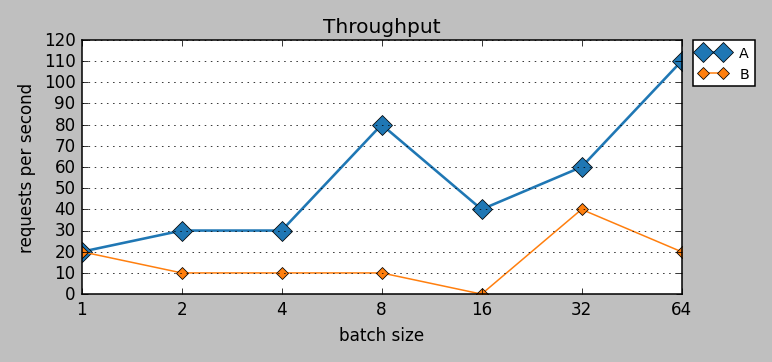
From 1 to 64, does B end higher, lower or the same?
the same
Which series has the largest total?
A
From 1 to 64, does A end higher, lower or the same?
higher
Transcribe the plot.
Title: Throughput
x-axis: batch size, ticks 1 2 4 8 16 32 64
y-axis: requests per second, ticks 0 10 20 30 40 50 60 70 80 90 100 110 120
Legend: A, B
Values:
A: 20 30 30 80 40 60 110
B: 20 10 10 10 0 40 20
